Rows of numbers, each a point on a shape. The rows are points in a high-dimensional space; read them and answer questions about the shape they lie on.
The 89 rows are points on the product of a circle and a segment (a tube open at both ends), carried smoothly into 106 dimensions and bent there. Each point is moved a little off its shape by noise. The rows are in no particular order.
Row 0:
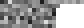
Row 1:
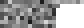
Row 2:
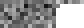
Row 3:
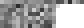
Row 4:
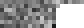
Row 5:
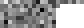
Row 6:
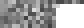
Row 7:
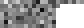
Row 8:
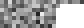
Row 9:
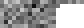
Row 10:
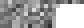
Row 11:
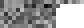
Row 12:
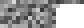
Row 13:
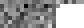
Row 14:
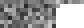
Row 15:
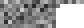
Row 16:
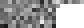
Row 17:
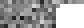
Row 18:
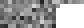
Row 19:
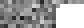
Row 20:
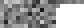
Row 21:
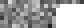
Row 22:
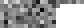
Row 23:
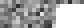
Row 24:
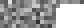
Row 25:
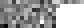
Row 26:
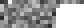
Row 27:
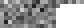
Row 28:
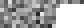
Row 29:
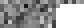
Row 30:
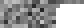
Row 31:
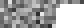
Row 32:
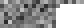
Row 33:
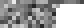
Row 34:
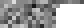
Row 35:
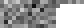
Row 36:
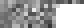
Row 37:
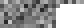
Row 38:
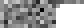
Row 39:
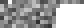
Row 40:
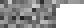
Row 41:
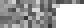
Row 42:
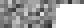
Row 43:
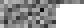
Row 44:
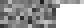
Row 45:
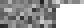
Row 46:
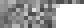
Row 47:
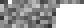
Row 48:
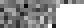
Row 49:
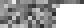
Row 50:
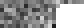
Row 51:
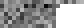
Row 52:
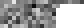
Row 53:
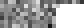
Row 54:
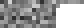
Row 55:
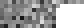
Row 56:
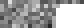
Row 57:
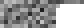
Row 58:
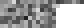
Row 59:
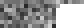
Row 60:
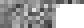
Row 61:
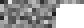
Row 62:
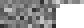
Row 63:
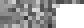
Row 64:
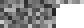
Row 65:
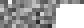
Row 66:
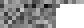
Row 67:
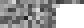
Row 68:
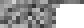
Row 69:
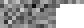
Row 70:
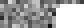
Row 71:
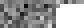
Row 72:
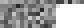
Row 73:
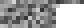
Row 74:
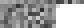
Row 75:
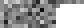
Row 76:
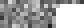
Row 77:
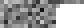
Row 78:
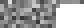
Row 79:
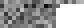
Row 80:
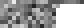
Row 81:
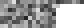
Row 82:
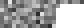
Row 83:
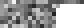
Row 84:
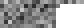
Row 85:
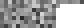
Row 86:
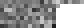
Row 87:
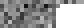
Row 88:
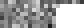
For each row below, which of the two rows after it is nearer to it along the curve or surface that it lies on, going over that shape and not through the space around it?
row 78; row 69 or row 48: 48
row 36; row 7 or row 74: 74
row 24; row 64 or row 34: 64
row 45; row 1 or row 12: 1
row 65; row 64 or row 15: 64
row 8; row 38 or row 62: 62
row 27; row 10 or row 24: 10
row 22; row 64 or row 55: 64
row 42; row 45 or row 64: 45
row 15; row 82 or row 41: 41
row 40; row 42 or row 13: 42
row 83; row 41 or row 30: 30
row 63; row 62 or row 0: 0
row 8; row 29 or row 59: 59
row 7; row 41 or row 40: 41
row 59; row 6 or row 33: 33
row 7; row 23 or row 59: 59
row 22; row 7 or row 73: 7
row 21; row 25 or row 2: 25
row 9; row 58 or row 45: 58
